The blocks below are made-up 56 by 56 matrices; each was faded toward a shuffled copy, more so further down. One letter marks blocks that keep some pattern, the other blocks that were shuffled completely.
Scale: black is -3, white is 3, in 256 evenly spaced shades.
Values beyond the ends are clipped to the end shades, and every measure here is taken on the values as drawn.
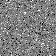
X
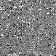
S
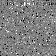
S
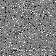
S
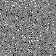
S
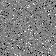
X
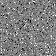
S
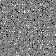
S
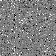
S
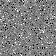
X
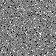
X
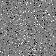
S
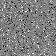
X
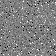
X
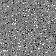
S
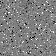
X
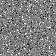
X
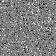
X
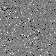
X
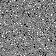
X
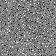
X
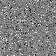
S
